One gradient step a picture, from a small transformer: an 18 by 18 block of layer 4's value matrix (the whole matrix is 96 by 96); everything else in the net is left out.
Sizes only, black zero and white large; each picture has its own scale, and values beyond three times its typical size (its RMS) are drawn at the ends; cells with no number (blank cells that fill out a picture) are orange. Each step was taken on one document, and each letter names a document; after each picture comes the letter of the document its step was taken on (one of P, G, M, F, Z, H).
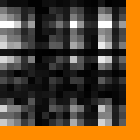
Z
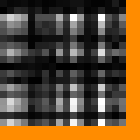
Z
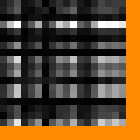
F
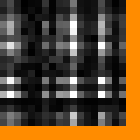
Z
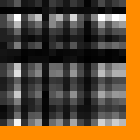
F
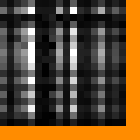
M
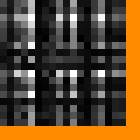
M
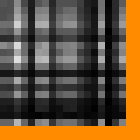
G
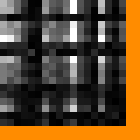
Z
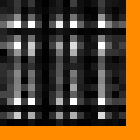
M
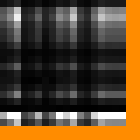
F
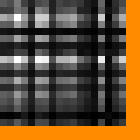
G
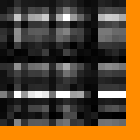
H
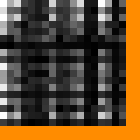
Z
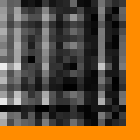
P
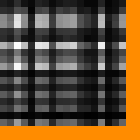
G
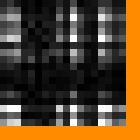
Z
